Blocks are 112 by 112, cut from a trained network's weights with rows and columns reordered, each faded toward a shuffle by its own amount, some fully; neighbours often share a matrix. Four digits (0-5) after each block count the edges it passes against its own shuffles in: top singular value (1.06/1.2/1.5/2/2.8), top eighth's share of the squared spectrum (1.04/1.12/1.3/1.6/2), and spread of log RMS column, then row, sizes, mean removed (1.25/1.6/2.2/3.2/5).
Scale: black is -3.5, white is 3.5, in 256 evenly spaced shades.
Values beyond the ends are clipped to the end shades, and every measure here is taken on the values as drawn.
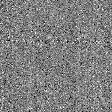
2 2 0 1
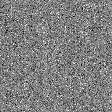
1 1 0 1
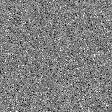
0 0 0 0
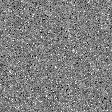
0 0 0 0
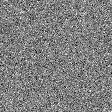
0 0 0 0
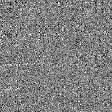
3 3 2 2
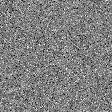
2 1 0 0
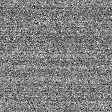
3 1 0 0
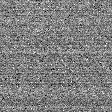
3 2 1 0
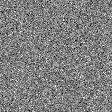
0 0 0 0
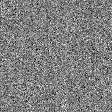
1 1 0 1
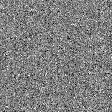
2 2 0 1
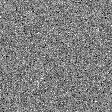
0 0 0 0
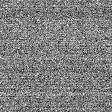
3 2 0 0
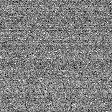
3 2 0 0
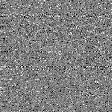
4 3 0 2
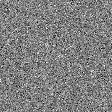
2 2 0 0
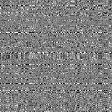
5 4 2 4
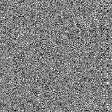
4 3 2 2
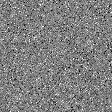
1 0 0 0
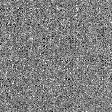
2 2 0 2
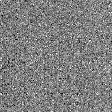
2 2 1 2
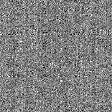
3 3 1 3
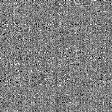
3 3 1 3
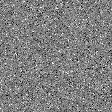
1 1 0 0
